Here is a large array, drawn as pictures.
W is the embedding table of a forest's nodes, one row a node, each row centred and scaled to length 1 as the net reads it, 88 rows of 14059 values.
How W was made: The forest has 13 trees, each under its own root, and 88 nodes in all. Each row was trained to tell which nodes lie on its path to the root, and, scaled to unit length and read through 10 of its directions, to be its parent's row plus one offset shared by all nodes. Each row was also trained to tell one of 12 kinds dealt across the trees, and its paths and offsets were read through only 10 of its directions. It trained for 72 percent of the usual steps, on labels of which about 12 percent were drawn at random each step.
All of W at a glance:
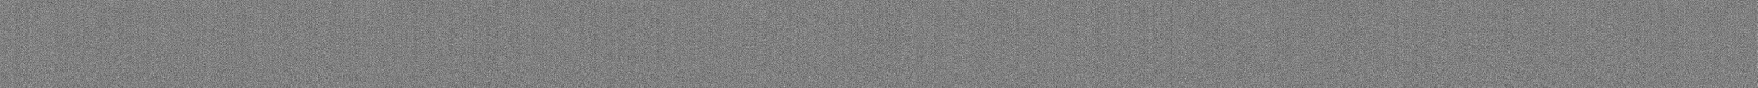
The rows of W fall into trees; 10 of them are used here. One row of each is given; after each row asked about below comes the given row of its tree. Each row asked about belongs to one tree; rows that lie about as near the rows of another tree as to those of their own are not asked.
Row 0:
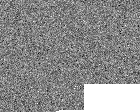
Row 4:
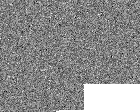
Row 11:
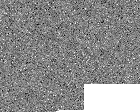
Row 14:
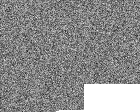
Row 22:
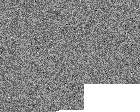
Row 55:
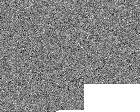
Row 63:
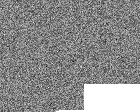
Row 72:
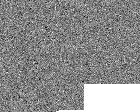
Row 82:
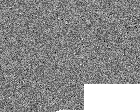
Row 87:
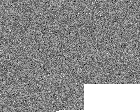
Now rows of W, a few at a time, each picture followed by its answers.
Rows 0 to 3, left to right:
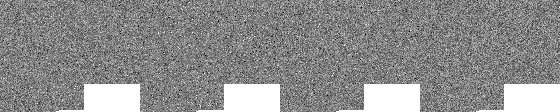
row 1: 55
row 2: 72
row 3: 87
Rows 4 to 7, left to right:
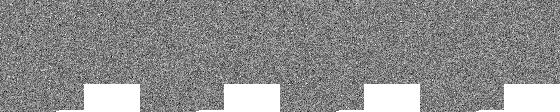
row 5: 0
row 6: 72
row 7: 63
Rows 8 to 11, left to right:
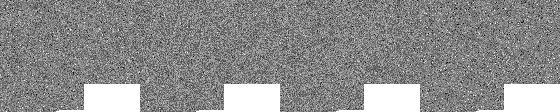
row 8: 11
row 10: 11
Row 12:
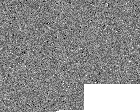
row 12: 11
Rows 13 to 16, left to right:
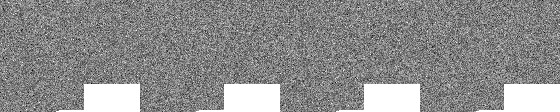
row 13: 72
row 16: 11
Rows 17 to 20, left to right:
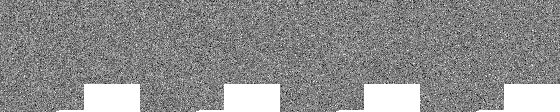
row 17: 4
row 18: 22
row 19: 0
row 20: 11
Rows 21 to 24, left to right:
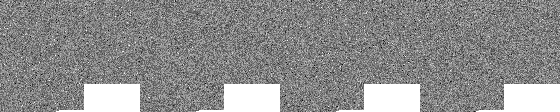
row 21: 4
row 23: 63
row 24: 55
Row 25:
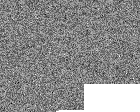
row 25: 0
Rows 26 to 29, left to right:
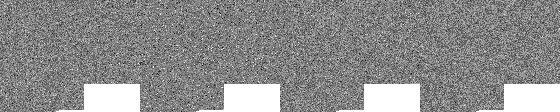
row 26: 63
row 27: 11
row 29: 82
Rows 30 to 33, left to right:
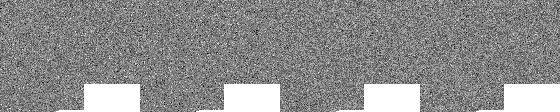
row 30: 14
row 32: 82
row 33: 0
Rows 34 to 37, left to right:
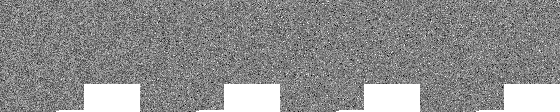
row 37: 4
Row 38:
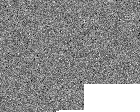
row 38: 0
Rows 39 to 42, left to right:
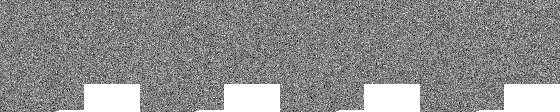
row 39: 14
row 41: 63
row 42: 4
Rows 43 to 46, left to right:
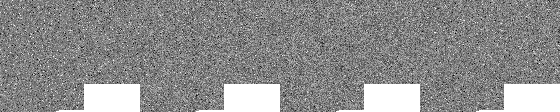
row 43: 11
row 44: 63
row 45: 82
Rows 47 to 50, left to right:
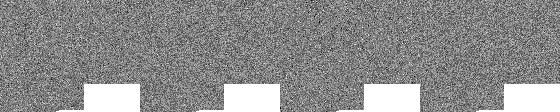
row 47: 72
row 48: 82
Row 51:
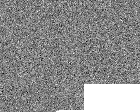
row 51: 63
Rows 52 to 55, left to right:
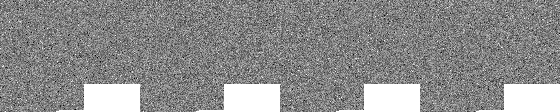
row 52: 0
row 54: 87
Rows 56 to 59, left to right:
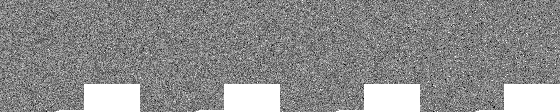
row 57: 63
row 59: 63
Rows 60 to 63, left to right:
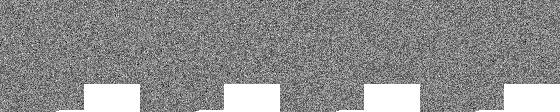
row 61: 14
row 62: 87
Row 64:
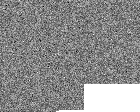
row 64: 4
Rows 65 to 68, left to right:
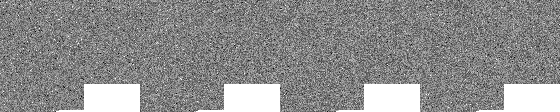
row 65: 55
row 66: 14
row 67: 4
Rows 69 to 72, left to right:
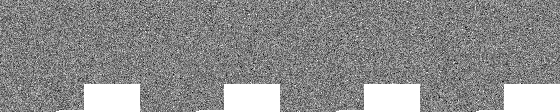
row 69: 4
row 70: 4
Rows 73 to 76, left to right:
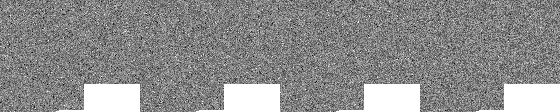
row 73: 82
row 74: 22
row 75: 11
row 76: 0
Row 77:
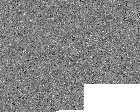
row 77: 0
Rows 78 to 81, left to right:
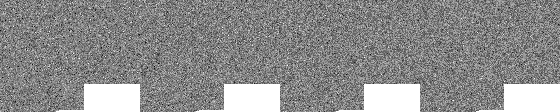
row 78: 63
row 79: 11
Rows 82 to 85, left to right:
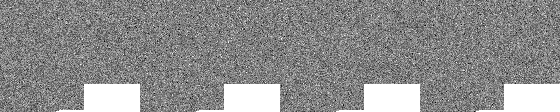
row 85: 4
